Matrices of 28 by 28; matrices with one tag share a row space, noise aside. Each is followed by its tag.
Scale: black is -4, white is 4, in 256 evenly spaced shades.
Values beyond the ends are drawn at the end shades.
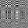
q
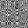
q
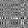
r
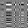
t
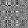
q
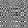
r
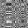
t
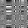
t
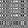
r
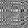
r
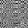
r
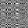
q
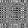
r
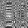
t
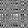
r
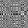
r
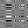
t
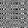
r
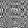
r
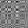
q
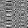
t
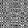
r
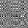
r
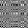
r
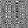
q
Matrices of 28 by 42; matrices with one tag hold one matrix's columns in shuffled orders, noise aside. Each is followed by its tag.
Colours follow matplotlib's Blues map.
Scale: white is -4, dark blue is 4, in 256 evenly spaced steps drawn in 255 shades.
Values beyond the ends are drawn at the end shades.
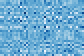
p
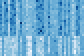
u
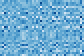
p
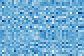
p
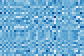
p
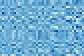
p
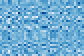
p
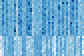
u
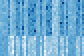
u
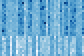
u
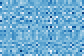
p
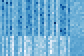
u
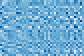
p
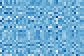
p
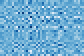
p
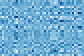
p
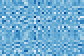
p
